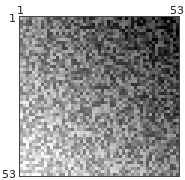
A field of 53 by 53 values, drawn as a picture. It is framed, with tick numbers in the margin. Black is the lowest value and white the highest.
The halves do not mirror each other. There are no regular stripes. There is an overall slope up to the bottom left. No row or column stands out. The bottom left is the ninth with the highest average. The ninth with the lowest average is the top right.
